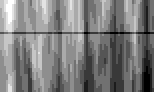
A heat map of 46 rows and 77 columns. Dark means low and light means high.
Ninth with the lowest average: bottom right. Grain: streaks running down. Ninth with the highest average: top left. Stripes: upright, repeating 5 times. Slope: up to the top left. Odd lines: row 17.
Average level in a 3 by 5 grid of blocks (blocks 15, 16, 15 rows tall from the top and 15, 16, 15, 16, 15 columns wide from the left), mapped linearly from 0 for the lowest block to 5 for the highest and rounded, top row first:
54422 | 33311 | 22100
